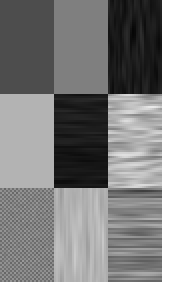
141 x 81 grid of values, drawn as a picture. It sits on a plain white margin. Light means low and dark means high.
It is made of 3 by 3 panels. Panel 1,1: high, flat. Panel 1,2: middling, flat. Panel 1,3: very high, streaked downward, faint in contrast. Panel 2,1: low, flat. Panel 2,2: very high, streaked across, faint in contrast. Panel 2,3: low, streaked across. Panel 3,1: middling, checkered. Panel 3,2: low, streaked downward, faint in contrast. Panel 3,3: middling, streaked across.
